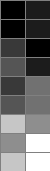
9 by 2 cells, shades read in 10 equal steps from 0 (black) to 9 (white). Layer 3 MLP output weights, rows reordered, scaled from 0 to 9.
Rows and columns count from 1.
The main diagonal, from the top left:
0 1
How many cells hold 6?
0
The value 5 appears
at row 7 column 2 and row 8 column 1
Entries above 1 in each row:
0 0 1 1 2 2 2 2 2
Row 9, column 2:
9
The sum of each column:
29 34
